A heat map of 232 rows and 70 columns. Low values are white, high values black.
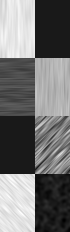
The table splits into 4 rows of 2 panels. Panel 1,1: very low, streaked downward, faint in contrast. Panel 1,2: very high, flat. Panel 2,1: high, streaked across, faint in contrast. Panel 2,2: low, streaked downward, faint in contrast. Panel 3,1: very high, flat. Panel 3,2: middling, slanting up to the right, strong in contrast. Panel 4,1: very low, slanting down to the right, faint in contrast. Panel 4,2: very high, blotchy, faint in contrast.
